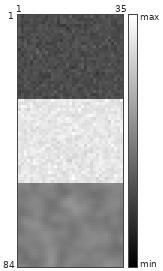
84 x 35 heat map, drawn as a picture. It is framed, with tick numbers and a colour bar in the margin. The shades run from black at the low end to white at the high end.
The table splits into 3 rows of 1 panel. Panel 1,1: low, fine-grained, faint in contrast. Panel 2,1: very high, fine-grained, faint in contrast. Panel 3,1: middling, blotchy, faint in contrast.
